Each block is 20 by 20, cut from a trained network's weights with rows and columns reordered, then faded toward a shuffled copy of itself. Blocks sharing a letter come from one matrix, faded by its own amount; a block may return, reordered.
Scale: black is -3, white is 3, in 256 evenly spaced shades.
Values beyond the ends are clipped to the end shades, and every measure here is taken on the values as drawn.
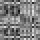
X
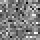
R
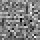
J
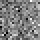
R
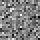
R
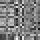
X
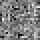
R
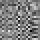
X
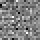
J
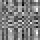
X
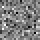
R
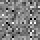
J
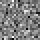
R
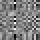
X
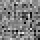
J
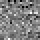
J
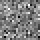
J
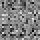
J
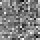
J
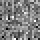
R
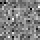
J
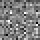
J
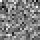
R
